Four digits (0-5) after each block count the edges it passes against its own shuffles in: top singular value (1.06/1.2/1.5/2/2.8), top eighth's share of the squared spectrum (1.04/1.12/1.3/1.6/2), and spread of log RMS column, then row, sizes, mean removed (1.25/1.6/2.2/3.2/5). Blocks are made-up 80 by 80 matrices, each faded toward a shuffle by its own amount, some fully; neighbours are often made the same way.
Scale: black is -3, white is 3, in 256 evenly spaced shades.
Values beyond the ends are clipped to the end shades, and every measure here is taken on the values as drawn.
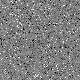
0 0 0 0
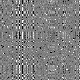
5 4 3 2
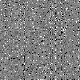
4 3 2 2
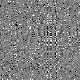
4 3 2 1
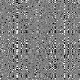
5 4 3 3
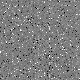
2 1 0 0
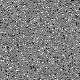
2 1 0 0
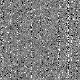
2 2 3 0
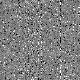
2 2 2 0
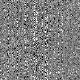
2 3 4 0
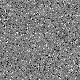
1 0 0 0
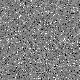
2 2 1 1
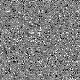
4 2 1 1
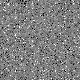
3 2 1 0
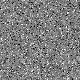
2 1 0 0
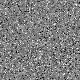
0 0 0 0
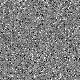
1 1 0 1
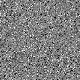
3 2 1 1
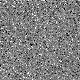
2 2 0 0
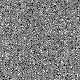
2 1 0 0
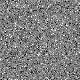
3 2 1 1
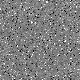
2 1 0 0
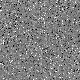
1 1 0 0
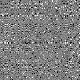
4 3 2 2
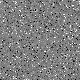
0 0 0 0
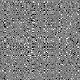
5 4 3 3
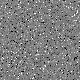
0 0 0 0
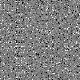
4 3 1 1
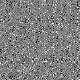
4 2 1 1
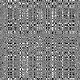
5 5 4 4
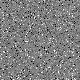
2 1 0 0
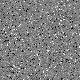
1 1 0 0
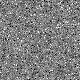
0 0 0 0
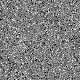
0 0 0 0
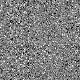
2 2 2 0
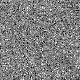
2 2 1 0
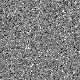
1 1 1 0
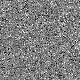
1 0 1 0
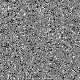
2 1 0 0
